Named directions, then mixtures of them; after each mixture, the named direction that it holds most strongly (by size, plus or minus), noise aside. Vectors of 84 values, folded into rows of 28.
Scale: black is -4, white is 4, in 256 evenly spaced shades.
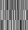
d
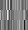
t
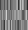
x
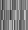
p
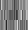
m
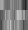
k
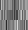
m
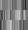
k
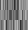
m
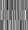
d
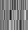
p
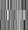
t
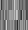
m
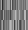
p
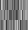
m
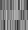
x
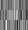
m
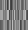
d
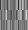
x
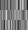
x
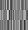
t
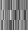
p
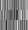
m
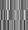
t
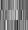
m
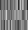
x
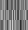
d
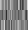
x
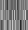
d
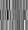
t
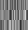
d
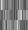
m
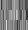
m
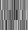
m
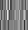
t
